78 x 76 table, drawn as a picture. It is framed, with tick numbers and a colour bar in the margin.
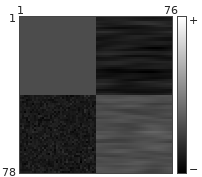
The table splits into 2 rows of 2 panels. Panel 1,1: low, flat. Panel 1,2: very low, streaked across, faint in contrast. Panel 2,1: very low, fine-grained, faint in contrast. Panel 2,2: low, streaked across, faint in contrast.
